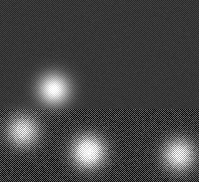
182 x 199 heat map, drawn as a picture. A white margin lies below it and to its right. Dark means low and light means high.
Seam: horizontal, 60% of the way down, the top part calmer. Bumps: four. Average level on the scale: 30%.
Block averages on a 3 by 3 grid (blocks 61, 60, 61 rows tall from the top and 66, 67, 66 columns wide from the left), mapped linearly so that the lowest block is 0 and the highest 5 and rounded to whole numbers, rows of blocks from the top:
0 0 0 | 5 1 0 | 3 5 4
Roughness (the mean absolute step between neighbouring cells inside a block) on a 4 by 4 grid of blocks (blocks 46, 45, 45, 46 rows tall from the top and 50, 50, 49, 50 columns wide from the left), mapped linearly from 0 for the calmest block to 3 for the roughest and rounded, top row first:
0000
0000
2222
3333
